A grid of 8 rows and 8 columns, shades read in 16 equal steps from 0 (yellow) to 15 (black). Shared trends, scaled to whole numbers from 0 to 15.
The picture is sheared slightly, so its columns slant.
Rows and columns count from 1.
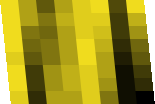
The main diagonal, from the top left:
0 4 8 4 0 4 14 15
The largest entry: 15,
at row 8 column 8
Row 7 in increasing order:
0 1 3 5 5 11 12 14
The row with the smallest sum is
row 1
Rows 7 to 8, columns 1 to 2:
0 11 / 1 12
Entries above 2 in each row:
4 5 5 6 6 6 6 6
